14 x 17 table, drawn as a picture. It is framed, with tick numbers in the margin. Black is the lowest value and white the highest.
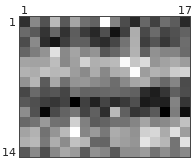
Histogram: bell-shaped. Stripes: horizontal, repeating 2 times. Calmest part: centre.
